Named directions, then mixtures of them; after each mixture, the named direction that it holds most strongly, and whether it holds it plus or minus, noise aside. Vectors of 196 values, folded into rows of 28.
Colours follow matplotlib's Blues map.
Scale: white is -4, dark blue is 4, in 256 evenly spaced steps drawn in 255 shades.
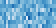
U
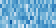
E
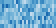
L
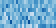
L, plus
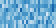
L, minus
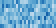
L, plus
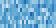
L, minus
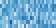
E, plus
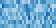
L, plus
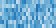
L, minus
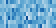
U, minus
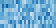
L, plus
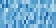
L, plus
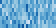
E, minus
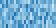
E, minus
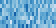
E, minus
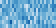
E, plus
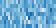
U, plus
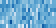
E, plus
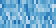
E, minus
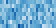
U, minus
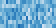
U, minus
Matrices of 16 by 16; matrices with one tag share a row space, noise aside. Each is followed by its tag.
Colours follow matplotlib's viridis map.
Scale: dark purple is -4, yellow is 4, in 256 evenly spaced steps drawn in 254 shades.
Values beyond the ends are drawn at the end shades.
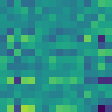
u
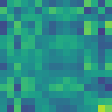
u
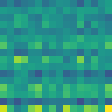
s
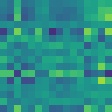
u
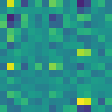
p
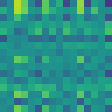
s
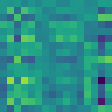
u
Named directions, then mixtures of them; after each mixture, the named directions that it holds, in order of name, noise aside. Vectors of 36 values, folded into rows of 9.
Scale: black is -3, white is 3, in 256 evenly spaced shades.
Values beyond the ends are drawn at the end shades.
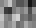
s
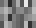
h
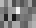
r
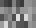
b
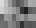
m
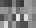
b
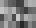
b, m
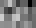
s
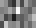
h, r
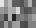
m, r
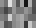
h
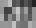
r, s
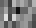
r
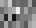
r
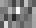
h, r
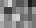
s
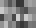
b, m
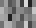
h, s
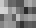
b, m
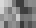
m, s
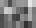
m, s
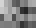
m
